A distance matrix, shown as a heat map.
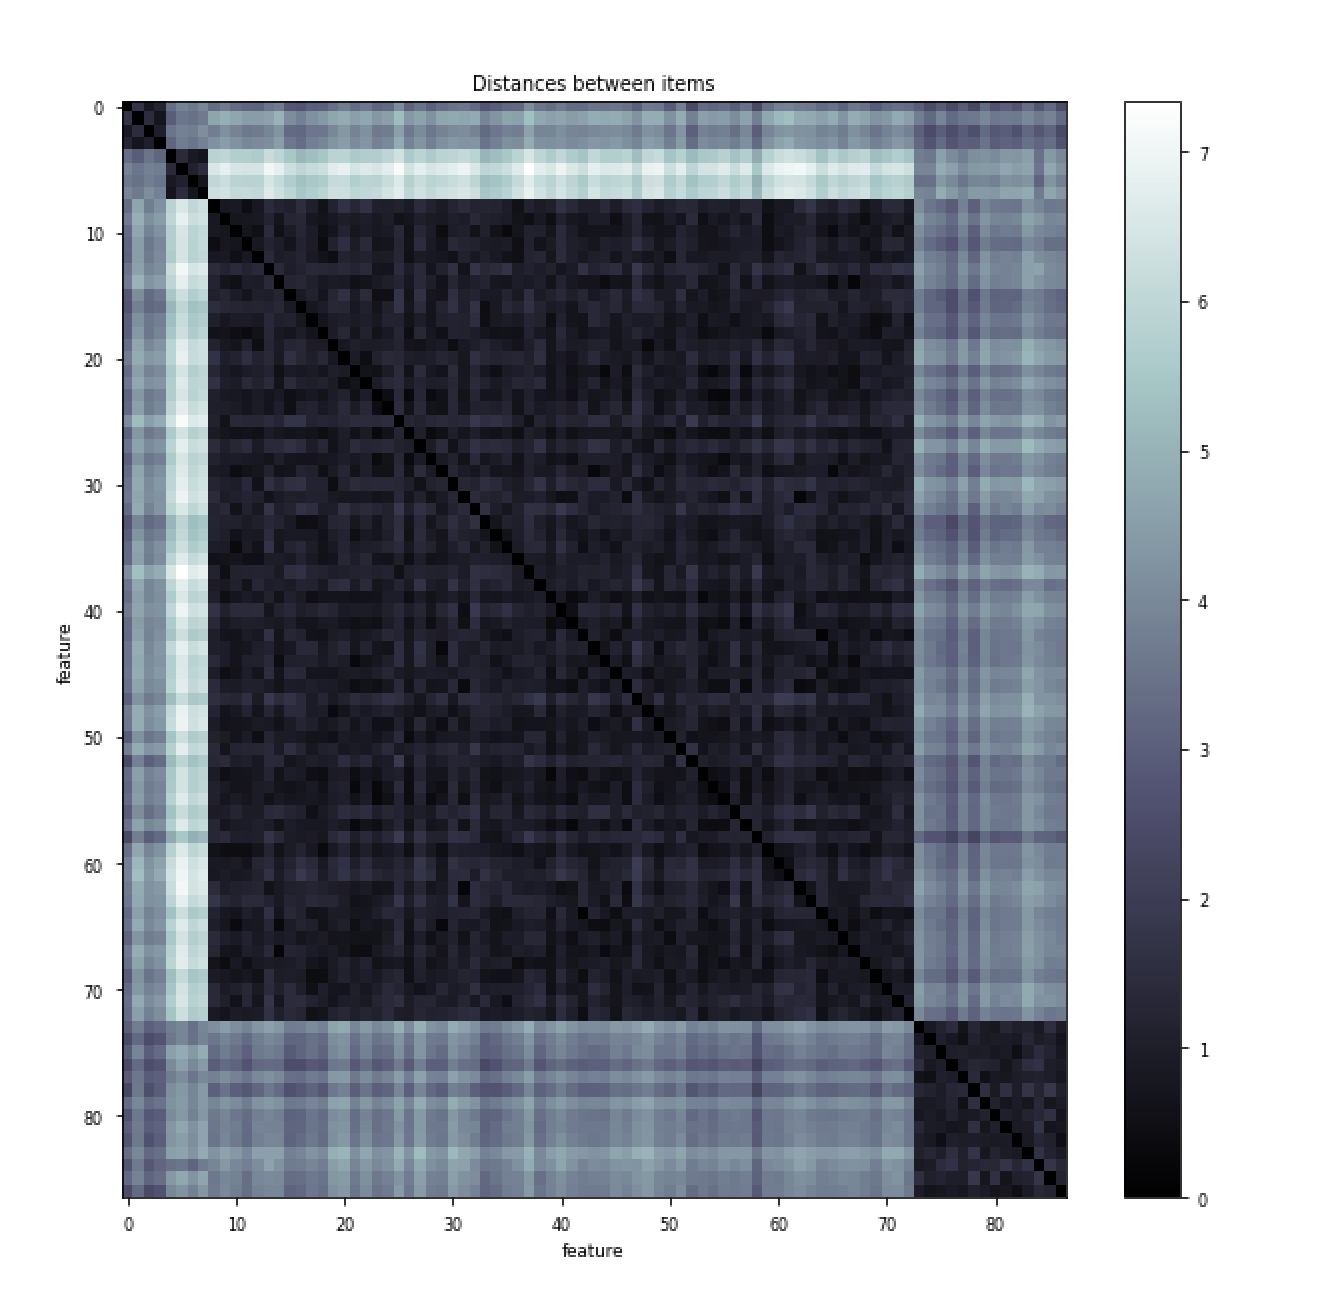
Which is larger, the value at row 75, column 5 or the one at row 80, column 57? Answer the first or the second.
the first
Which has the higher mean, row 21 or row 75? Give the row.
75
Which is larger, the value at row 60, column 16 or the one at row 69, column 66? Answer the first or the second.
the first
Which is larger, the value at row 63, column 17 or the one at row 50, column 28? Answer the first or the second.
the first
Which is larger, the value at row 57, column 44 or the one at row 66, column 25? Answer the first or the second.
the second
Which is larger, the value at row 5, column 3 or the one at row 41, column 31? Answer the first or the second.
the first
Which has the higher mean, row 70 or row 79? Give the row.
79
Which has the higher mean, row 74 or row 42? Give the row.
74
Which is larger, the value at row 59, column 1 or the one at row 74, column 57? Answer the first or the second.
the first
